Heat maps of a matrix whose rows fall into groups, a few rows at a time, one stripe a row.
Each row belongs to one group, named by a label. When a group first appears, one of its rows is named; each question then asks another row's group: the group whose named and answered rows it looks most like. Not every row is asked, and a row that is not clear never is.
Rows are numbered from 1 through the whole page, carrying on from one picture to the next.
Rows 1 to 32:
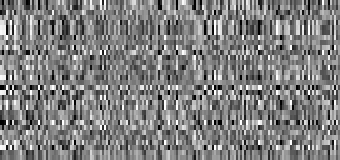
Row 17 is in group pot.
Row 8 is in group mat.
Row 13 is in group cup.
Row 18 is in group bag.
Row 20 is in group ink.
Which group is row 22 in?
mat
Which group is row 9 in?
pot
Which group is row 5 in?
pot
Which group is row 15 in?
pot
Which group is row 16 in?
pot
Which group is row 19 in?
pot
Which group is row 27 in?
cup
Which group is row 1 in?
ink
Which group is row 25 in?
bag
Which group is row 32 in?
ink
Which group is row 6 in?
pot
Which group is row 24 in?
ink
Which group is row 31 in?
ink
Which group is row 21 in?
mat
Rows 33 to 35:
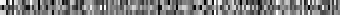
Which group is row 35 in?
pot
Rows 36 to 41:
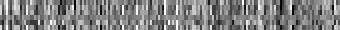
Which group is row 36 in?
mat
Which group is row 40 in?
bag
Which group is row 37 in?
mat
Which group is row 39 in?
bag
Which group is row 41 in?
mat
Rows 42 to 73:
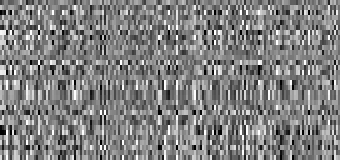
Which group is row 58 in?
mat
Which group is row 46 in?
mat
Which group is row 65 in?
cup
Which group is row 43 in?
cup
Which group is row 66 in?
cup
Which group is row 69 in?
mat
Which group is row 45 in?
cup
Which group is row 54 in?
bag
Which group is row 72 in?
mat
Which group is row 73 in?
mat
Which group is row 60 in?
cup
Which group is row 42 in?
ink
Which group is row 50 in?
pot
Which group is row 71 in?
ink
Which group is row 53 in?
pot
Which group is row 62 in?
cup
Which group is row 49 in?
cup
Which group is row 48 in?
pot
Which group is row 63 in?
pot
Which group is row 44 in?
bag
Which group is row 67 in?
bag
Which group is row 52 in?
cup
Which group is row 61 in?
cup
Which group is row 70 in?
mat
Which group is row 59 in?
mat
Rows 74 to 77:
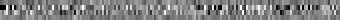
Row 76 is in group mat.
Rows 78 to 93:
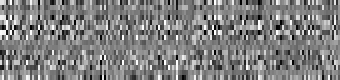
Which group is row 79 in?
ink
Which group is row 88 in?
bag
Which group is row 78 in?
pot
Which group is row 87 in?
ink
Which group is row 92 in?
cup
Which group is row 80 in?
pot
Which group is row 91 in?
bag
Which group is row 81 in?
pot
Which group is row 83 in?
bag
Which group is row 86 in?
cup
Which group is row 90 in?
mat
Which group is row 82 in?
mat
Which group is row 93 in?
cup
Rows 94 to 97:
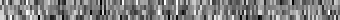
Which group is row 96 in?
cup
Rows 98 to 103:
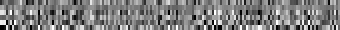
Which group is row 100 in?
pot
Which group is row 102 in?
pot
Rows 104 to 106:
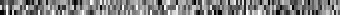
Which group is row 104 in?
ink
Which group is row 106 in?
bag
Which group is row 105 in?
mat
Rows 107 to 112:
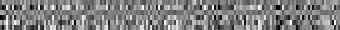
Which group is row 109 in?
pot
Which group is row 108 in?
bag
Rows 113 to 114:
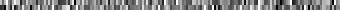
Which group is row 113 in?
mat
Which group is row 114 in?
bag
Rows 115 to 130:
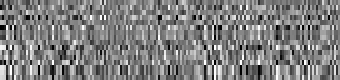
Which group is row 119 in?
pot
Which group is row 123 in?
cup
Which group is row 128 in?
pot
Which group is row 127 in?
bag
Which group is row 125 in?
mat
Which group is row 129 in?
pot
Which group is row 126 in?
mat
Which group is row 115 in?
ink
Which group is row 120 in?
bag
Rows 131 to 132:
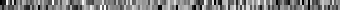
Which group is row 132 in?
ink
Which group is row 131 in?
bag
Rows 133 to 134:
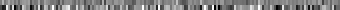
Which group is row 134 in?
bag
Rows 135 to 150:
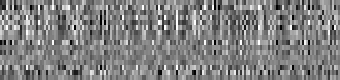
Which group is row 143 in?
bag
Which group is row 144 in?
ink
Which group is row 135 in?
bag
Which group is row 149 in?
ink
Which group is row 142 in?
cup
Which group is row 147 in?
cup
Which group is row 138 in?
mat
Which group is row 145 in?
bag
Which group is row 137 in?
cup
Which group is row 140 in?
mat
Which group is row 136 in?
bag
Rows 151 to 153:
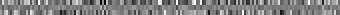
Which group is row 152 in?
ink
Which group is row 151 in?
cup
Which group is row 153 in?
mat
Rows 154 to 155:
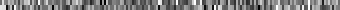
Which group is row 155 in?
pot
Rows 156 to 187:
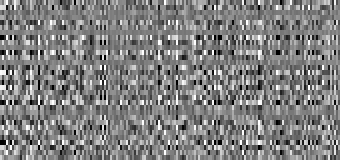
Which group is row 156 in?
mat
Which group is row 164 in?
cup
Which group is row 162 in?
cup
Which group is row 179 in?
ink
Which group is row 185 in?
pot
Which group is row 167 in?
cup
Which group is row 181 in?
cup
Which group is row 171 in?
mat
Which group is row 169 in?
ink
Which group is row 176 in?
bag
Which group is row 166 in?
bag
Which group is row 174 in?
mat
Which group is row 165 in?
cup
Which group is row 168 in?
cup
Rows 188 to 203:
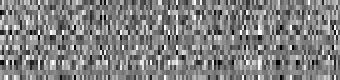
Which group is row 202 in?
cup
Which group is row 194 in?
bag
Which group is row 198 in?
ink
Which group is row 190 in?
bag
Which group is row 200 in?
bag
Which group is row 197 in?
mat
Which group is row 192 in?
cup
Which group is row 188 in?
cup
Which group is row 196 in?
pot
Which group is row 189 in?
pot
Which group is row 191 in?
cup
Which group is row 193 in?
mat
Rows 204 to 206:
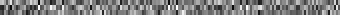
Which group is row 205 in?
bag
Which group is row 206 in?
ink
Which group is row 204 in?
pot
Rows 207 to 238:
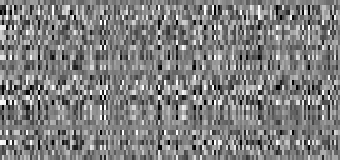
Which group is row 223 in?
mat
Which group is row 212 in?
pot
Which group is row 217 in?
pot
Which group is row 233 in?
mat
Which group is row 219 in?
ink
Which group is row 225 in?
ink
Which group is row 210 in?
mat
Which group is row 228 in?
ink
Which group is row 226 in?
cup
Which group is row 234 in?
ink
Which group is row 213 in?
cup
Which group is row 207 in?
pot
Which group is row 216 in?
ink
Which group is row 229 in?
ink
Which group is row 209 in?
bag
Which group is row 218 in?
pot
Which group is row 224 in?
bag
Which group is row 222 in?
cup
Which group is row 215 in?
cup
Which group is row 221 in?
pot
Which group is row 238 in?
cup
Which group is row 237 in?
bag
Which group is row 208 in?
bag
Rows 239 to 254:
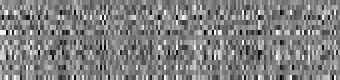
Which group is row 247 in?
mat
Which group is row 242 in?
ink
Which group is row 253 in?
cup
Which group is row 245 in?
pot
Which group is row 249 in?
pot
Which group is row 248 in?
cup
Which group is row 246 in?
cup
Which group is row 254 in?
mat
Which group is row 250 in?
pot
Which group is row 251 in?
cup
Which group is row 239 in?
cup
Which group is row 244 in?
bag
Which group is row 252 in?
mat
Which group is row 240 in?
cup
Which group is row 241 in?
mat
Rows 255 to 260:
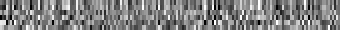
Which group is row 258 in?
bag
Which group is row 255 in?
bag
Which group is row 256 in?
bag
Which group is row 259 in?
pot
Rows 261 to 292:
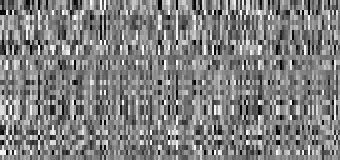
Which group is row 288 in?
pot
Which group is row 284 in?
mat
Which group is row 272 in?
pot
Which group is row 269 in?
ink
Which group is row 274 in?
mat
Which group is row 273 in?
mat
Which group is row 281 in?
mat
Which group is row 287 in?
bag
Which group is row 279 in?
ink
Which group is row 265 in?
cup
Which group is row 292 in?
cup
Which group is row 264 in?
cup
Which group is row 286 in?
bag
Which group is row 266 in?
cup
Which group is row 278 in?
pot
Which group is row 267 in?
mat
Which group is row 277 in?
ink
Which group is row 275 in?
pot
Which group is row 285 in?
cup
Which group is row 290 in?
cup
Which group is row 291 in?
pot
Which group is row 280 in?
pot
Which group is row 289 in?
bag
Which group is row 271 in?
bag
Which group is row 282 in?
pot
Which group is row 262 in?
ink
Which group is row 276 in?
pot
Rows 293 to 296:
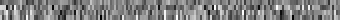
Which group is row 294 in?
pot
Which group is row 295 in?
mat
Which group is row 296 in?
mat
